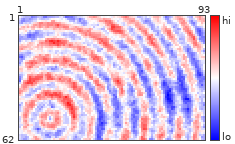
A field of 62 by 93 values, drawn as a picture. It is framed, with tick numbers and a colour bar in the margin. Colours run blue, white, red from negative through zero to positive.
Concentric rings centre on the bottom left. No row or column stands out. The ninth with the lowest average is the middle right. Overall the values sit about 50% of the way up the scale.
